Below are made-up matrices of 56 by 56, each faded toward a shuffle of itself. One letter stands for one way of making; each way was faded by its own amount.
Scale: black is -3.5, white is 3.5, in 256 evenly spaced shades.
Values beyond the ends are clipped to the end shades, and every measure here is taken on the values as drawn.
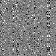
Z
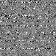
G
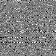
G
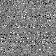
G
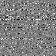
G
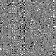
Z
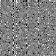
Z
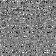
G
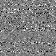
G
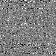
G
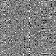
Z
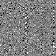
Z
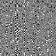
Z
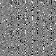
Z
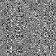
Z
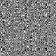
Z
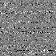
G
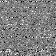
G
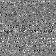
G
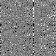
Z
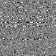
G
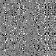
Z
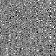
Z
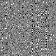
Z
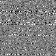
G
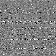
G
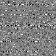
G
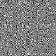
Z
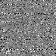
G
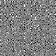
Z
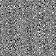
Z
